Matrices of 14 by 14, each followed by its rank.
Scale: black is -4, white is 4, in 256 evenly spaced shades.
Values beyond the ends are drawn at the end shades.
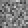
full rank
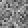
full rank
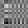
one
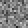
full rank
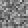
full rank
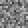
full rank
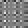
one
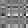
one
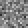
full rank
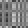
one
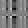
one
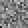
full rank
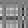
one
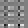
one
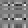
one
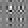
one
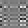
one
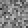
full rank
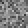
full rank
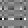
one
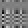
one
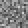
full rank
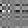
one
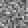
full rank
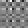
one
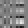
one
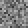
full rank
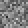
full rank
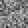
full rank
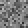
full rank
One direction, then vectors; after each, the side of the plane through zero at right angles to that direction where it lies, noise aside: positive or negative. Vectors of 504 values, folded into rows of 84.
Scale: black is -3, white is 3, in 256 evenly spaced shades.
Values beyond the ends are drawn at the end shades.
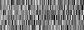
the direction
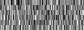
positive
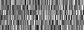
negative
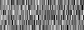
positive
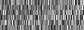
negative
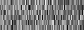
positive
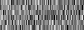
positive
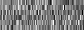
positive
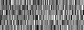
negative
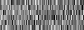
positive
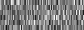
negative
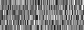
negative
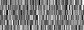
negative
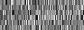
negative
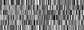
positive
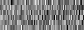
positive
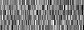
positive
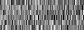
positive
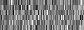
negative
